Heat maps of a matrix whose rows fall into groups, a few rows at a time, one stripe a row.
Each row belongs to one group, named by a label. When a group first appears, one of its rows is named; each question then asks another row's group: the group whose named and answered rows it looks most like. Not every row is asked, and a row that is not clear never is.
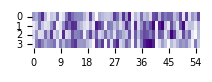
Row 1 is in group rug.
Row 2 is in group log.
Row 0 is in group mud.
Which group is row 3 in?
rug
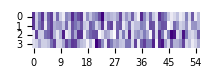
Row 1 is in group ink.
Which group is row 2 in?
log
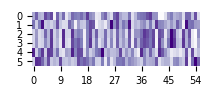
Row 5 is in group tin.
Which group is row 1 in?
mud
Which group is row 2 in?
log
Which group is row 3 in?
log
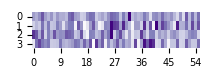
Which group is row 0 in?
mud
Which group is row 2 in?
ink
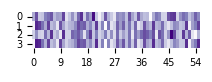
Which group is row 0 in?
log
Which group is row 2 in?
log
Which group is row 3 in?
tin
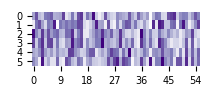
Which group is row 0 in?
log
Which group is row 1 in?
rug
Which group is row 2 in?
ink
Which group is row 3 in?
ink
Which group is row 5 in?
mud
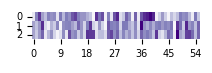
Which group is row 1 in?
mud
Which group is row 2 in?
mud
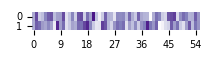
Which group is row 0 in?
log
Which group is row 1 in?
tin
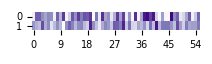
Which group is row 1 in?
mud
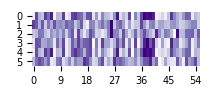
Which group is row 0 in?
log
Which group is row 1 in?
ink
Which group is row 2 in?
mud
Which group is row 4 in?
log
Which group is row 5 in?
tin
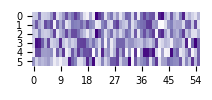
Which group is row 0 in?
rug
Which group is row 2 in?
rug
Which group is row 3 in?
tin
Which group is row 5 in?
mud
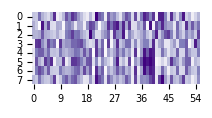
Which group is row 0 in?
rug
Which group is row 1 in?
mud
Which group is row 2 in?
mud
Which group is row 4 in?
tin
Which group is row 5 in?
log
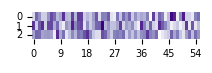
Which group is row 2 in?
tin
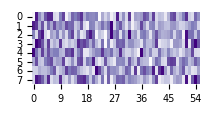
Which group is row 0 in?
log
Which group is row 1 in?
ink
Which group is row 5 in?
log
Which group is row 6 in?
rug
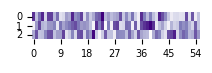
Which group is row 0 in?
ink
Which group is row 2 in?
log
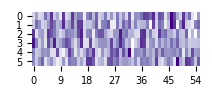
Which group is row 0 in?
log
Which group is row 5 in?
mud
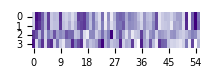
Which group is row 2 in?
ink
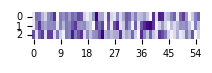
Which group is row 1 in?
rug
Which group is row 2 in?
ink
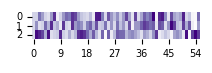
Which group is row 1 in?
log
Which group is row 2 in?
tin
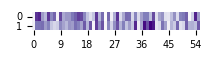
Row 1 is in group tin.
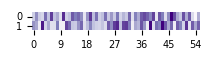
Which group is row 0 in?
log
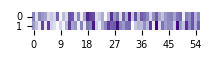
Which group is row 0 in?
mud
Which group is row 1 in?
mud
